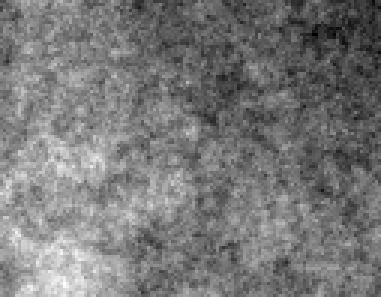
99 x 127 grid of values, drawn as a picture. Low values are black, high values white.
No single row or column stands out from its neighbours. The top right is the ninth with the lowest average. The ninth with the highest average is the bottom left. The field is mottled with small blotches. Values rise toward the bottom left. Neither half mirrors the other.
